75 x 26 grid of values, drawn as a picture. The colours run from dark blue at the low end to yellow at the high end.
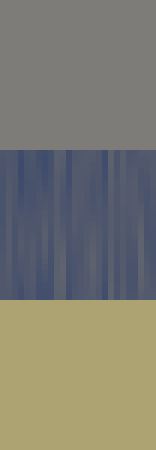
It is made of 3 by 1 panels. Panel 1,1: middling, flat. Panel 2,1: low, streaked downward, faint in contrast. Panel 3,1: high, flat.
